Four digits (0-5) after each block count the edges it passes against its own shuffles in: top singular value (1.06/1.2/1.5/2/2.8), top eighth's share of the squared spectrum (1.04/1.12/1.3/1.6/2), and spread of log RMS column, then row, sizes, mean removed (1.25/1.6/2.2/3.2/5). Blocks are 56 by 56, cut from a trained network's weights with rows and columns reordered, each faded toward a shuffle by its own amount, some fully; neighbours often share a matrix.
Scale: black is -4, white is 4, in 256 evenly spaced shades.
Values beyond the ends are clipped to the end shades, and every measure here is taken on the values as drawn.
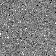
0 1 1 0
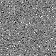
2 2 0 0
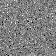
1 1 0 0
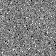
1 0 0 0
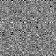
3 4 1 2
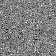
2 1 0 0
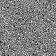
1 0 0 0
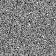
0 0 0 0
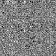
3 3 1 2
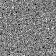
0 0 0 0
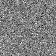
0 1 0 0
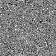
0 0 0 0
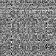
3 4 2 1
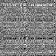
4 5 2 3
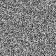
0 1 0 0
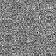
4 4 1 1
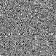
3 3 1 1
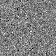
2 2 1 0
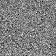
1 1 0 0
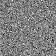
0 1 0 0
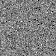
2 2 0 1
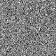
2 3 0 1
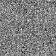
2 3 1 1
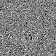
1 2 0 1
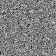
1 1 0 0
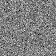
1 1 0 0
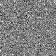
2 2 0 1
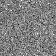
2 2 0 0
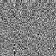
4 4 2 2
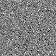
2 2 1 0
